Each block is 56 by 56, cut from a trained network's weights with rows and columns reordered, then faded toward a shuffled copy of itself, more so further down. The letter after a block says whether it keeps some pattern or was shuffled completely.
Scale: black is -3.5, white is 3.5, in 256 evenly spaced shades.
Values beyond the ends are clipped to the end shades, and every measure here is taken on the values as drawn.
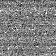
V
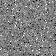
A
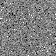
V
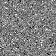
A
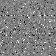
V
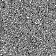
A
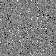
V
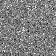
A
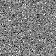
V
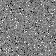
A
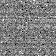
V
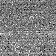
V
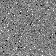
A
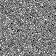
A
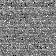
V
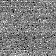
V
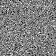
A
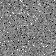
A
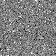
A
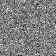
A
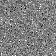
A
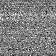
V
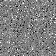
V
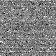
V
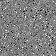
A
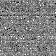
V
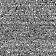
V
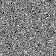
A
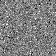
A
